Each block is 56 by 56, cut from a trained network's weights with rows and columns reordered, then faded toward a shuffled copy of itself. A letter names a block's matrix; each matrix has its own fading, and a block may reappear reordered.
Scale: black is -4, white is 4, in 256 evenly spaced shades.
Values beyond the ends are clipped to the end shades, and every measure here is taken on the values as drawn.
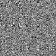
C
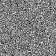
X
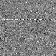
C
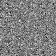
X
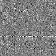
C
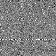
C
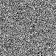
X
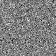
X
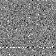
C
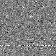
C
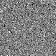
X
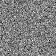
X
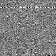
C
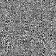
C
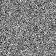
X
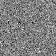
X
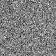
X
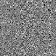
C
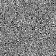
C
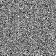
X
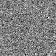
X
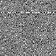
C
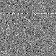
C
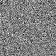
X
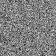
X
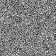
X
